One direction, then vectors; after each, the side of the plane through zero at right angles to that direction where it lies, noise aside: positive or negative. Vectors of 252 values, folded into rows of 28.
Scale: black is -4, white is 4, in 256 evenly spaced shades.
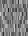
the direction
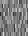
negative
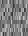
positive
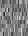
positive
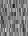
negative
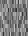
positive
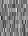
negative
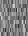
positive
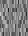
positive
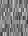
negative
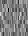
positive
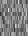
negative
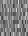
negative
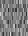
positive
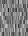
positive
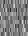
positive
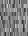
negative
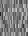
negative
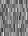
negative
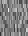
negative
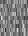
positive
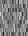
positive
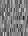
negative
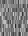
positive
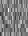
negative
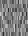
positive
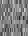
negative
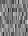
positive
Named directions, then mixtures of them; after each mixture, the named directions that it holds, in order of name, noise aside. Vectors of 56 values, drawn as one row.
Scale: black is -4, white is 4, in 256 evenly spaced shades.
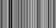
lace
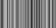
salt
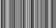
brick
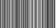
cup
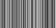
brick, cup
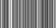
cup, lace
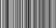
brick, lace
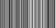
cup, lace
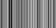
lace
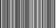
brick, cup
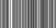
lace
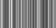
lace, salt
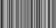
lace, salt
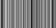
brick, salt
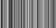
brick, lace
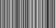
cup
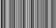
brick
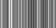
lace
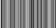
brick, cup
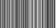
cup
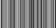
brick, cup
